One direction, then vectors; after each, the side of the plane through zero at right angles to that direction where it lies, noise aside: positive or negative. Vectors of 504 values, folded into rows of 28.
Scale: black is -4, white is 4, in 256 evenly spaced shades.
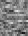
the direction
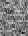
positive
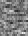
negative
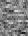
positive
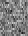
positive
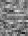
positive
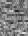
negative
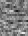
negative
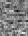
negative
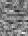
negative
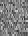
positive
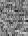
negative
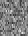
negative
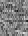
negative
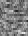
negative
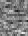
negative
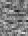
negative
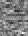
negative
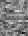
positive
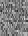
negative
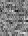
negative
